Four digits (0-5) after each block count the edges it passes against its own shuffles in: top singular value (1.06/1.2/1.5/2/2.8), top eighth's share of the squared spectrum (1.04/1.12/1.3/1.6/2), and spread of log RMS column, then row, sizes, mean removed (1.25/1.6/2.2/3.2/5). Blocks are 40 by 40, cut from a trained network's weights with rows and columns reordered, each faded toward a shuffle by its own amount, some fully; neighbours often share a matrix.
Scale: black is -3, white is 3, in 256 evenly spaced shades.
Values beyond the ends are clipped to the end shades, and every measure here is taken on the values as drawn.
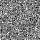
0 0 0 0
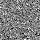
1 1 0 0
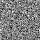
0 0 0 0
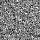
1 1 0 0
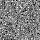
1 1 0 0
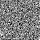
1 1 0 0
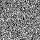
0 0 0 0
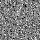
0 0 0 0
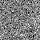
0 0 0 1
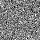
0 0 0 0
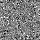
0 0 0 0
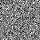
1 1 0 0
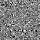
2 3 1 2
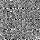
2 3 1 2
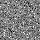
0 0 0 0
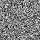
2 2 0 1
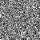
2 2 1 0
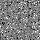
0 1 0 1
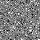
2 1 0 1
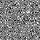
2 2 0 2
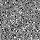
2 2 0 1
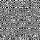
4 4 0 3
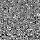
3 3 0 2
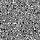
2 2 0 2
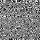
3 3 0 2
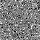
0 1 0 0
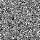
2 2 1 1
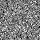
1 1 0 0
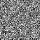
2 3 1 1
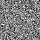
1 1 1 0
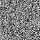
2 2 1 1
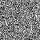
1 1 0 0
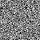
2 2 1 1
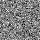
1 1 0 0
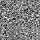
2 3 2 1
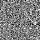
2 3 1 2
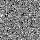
0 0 0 0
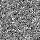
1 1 0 0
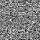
3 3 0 1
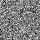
1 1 0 0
